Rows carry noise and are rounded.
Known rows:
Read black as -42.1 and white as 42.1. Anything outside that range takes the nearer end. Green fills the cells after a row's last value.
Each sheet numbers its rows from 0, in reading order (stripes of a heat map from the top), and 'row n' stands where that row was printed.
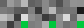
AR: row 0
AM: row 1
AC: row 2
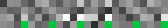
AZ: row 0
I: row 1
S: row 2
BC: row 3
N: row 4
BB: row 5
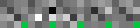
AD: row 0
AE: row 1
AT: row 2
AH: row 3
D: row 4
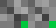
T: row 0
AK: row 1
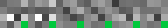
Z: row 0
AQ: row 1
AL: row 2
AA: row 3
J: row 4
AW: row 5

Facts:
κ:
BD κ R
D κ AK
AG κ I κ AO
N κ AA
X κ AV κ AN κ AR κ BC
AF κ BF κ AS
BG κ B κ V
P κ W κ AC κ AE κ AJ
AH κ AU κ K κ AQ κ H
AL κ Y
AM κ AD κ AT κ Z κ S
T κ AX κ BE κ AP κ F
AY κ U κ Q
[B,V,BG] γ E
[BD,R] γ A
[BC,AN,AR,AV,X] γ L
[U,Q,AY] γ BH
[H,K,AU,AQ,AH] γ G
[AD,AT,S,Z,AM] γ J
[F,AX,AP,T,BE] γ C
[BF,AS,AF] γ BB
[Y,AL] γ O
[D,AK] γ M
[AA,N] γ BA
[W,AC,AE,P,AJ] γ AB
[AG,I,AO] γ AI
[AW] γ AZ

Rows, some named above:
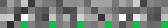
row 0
BC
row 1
L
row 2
G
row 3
BF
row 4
AQ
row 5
L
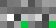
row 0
Z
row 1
BE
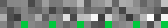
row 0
AV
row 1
W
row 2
K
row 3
AP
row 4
AF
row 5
S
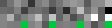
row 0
W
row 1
AB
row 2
AH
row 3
AJ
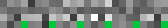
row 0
AN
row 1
C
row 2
AS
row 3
AQ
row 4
P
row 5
BE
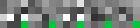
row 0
F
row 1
AX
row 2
H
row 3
X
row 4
AU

